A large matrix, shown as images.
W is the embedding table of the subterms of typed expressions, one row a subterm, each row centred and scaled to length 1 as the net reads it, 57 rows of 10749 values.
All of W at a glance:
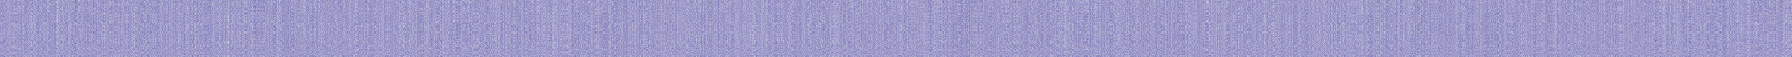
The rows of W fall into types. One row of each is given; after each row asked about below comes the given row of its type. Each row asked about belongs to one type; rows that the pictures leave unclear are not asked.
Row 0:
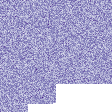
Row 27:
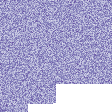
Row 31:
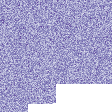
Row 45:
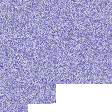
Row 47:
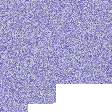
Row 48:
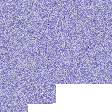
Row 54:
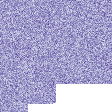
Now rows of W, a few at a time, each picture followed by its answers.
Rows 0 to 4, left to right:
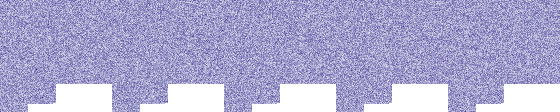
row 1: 45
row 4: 54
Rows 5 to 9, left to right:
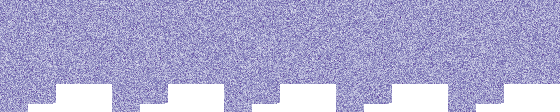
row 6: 0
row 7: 0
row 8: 48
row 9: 45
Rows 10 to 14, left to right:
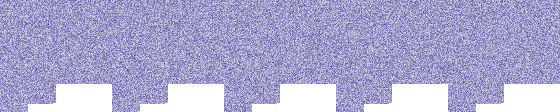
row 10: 0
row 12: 48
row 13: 47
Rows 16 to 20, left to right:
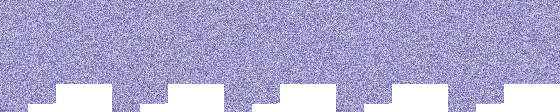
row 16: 27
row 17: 27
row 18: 31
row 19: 27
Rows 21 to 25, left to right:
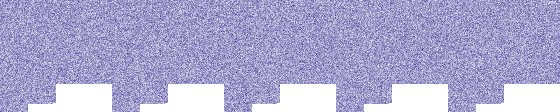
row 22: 54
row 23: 31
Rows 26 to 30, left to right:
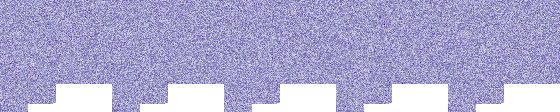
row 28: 0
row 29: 54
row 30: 47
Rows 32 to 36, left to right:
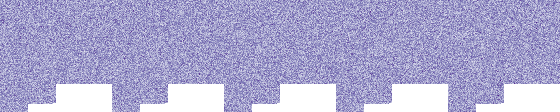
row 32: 31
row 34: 47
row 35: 54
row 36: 45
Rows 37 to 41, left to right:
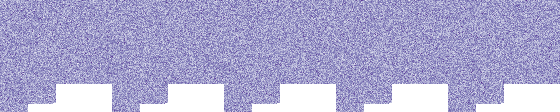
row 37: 47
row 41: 27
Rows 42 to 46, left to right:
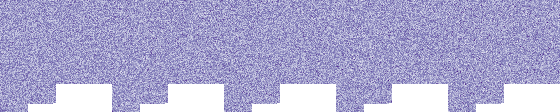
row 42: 27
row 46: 45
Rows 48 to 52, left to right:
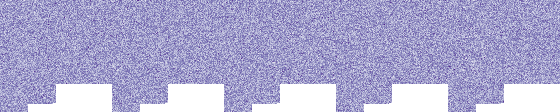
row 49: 0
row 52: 45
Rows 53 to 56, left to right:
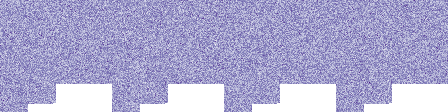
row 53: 47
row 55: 27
